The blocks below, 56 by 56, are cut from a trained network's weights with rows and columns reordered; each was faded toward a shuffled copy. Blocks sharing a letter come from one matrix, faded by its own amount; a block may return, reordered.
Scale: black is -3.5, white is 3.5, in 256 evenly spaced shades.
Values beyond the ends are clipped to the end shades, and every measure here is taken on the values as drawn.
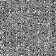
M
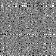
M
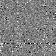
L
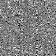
L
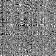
M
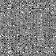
M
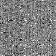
M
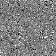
L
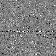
L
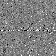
L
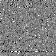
L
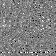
L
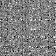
M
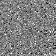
L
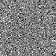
L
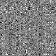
M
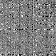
M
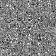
L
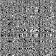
M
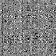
M
